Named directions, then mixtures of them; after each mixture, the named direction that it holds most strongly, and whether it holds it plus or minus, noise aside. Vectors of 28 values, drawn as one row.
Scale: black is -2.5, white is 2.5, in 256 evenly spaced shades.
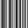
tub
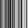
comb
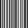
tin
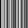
tub, minus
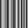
tub, minus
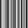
tub, minus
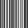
tin, plus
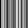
tub, minus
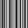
tub, plus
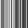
comb, minus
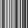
comb, minus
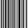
tin, minus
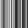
comb, minus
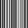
tin, plus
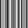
tub, minus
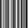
tub, minus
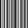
tin, plus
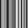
tub, minus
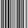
tin, minus
